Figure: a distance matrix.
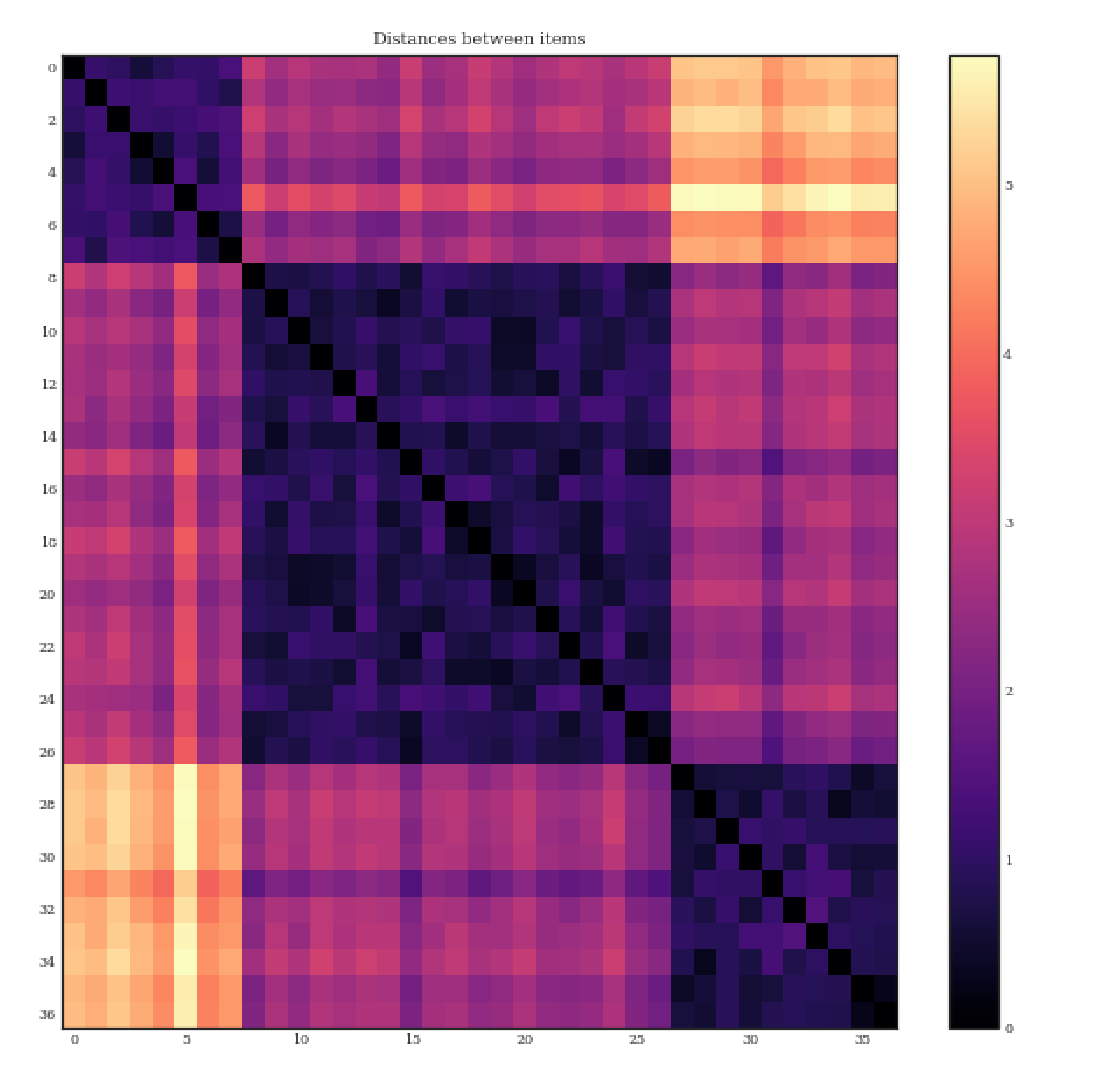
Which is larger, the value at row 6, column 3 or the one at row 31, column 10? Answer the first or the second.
the second
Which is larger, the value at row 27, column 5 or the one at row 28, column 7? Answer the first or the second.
the first
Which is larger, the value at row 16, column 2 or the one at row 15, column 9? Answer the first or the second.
the first
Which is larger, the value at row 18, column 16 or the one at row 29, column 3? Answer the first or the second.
the second
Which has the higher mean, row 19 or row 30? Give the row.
30
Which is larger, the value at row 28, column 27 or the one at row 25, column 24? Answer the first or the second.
the second
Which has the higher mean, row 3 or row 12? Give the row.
3
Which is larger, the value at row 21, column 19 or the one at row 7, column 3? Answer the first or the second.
the second
